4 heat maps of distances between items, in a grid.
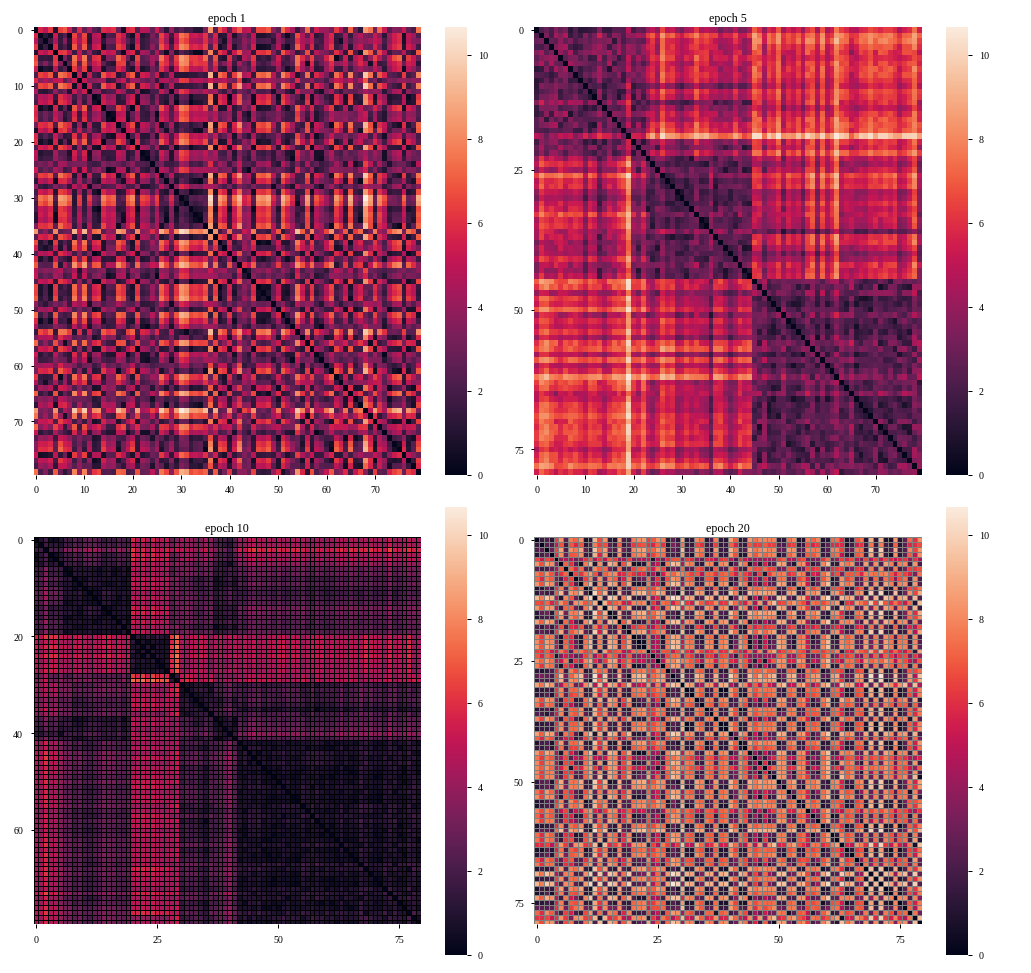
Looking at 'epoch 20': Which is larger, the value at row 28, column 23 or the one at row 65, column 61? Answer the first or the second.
the second
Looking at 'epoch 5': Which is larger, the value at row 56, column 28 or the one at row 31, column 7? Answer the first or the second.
the first
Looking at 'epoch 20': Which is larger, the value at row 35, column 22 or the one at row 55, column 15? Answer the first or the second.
the first
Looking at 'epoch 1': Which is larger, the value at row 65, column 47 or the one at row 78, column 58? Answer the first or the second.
the second
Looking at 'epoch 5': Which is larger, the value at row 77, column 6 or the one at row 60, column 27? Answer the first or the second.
the first
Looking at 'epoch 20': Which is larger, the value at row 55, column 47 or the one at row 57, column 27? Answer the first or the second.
the first
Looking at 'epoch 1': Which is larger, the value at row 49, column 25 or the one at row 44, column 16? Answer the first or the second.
the first
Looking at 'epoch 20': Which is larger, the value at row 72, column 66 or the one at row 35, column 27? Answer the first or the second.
the first
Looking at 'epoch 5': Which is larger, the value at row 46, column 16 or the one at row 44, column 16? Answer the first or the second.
the first
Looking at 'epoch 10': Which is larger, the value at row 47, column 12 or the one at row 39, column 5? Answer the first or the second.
the first
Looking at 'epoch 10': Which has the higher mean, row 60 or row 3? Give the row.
3
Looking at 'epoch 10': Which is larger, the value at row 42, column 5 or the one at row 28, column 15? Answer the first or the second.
the first
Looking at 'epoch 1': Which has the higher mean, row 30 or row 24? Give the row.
30
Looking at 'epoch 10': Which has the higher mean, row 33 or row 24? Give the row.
24
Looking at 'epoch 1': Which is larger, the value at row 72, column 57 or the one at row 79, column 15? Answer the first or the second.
the first
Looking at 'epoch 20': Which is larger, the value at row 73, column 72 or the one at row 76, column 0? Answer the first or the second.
the second
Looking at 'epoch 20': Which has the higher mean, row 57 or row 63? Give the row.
63
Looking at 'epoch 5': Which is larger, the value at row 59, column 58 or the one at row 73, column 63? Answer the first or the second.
the first
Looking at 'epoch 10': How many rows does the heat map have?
80
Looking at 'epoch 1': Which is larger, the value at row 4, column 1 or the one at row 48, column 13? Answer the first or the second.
the second
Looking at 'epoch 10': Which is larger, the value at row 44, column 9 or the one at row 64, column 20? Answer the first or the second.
the second
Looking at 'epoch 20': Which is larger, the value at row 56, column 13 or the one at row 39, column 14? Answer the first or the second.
the second
